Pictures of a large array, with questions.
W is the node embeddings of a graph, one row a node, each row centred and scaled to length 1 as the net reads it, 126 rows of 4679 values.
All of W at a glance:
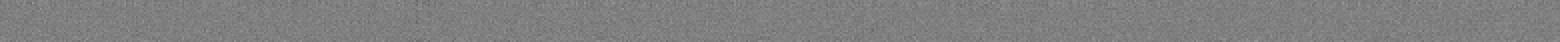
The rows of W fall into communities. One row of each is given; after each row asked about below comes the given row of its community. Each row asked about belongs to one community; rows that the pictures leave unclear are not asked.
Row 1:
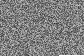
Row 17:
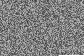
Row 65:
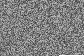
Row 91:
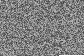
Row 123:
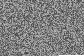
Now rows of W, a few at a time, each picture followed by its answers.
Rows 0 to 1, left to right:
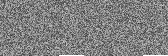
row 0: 91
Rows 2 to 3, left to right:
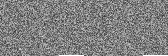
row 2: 123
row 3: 123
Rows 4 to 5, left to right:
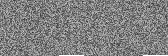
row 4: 1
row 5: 65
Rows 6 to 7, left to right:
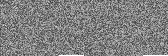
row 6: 1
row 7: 123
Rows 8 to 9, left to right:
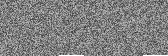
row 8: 1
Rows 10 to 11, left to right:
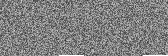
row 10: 123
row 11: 17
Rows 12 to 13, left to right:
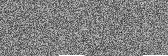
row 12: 123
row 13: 1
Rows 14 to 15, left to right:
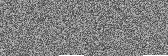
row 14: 1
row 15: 123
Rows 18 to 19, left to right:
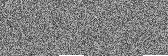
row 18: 91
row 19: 1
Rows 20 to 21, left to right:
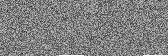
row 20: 123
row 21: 65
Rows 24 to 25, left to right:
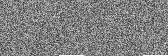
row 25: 1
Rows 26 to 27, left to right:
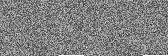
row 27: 1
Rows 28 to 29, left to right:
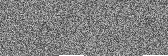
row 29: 1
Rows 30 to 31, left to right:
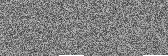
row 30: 91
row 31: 123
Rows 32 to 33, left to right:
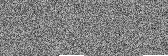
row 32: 91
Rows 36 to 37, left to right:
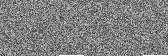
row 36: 91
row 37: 123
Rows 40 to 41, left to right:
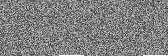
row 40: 123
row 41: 91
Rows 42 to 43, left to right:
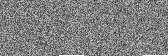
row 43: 1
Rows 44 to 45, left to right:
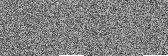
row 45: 123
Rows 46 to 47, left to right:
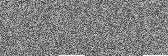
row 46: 65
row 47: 65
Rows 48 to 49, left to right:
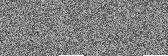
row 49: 91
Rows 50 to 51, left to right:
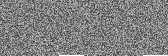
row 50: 123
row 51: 123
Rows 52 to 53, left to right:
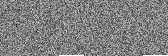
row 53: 17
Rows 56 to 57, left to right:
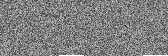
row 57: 123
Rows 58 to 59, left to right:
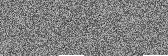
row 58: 1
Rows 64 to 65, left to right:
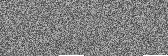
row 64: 17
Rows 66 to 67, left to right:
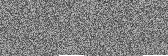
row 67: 17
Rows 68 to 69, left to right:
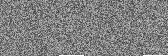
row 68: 1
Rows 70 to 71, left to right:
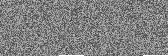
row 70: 65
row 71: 65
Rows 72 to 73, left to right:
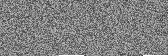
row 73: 123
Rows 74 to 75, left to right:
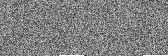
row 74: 65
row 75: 91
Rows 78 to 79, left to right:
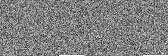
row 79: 1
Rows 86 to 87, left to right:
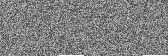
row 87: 91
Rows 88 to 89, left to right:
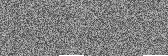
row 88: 17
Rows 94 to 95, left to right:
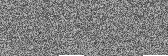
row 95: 91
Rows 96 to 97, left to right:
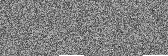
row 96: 123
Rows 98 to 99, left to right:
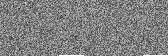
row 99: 65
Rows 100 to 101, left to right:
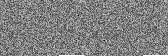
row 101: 17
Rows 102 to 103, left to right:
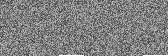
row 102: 1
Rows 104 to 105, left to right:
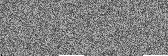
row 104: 65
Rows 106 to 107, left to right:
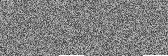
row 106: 65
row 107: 1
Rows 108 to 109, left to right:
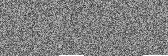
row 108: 65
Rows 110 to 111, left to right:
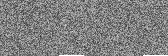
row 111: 65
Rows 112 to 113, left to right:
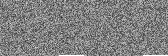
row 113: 65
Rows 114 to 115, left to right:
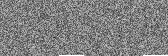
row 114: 1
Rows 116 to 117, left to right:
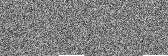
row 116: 123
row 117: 65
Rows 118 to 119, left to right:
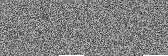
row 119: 65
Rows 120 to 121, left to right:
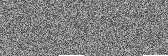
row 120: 91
